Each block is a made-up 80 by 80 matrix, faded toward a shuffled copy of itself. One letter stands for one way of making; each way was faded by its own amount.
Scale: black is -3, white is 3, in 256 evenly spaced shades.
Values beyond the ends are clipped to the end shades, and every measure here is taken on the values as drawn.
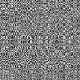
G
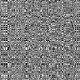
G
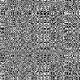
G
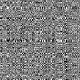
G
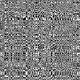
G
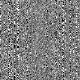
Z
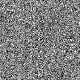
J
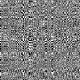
G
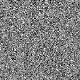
J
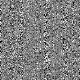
Z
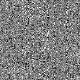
Z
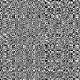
G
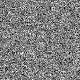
J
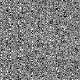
Z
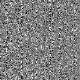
Z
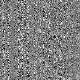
Z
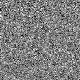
J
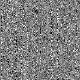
Z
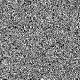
J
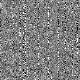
Z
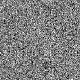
J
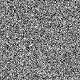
J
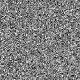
J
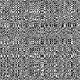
G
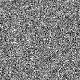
J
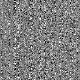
Z
